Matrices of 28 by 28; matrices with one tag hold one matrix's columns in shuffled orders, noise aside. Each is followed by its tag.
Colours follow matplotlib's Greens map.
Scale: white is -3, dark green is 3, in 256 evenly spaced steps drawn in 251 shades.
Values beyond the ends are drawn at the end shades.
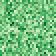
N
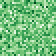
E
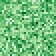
N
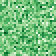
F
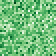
E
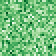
N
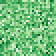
N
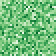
F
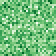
E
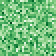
N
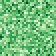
E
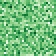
F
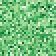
F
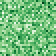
E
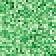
E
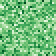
E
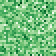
E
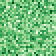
E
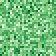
E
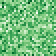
E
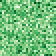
E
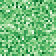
E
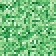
F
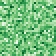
F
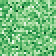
F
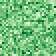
F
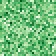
N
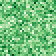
E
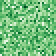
F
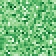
F
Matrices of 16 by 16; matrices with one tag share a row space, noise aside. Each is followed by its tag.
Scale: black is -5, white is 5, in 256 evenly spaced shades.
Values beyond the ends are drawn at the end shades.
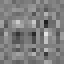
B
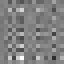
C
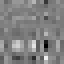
B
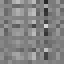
B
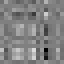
B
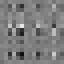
C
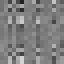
C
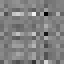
B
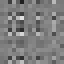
C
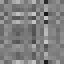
B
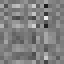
B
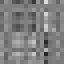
B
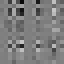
C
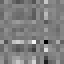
B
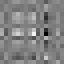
B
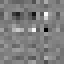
B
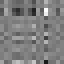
B
